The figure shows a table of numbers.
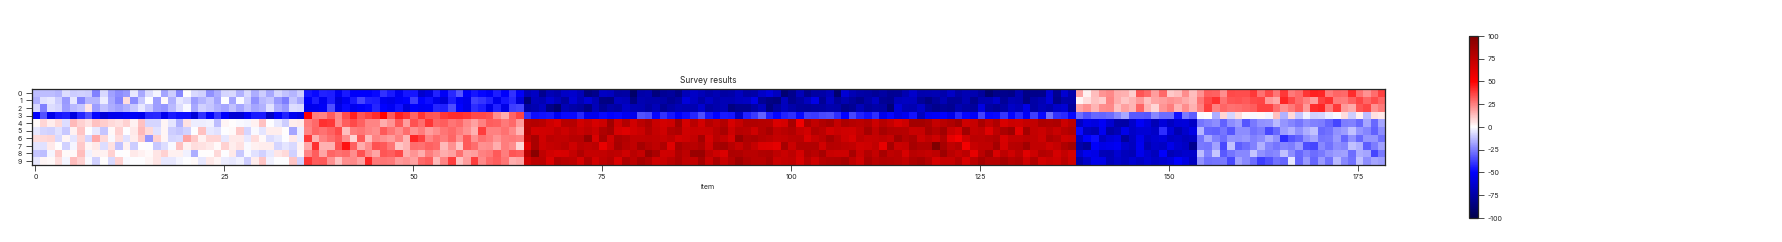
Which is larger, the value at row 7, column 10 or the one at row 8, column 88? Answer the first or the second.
the second
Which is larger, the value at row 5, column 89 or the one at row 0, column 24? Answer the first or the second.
the first
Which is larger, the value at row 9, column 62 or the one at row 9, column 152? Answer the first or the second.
the first
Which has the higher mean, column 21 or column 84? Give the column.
84
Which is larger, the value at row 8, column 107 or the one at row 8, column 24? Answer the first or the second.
the first
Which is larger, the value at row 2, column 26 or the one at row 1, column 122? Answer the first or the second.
the first
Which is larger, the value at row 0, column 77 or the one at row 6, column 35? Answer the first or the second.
the second
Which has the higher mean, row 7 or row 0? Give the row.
7
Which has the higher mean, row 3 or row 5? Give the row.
5
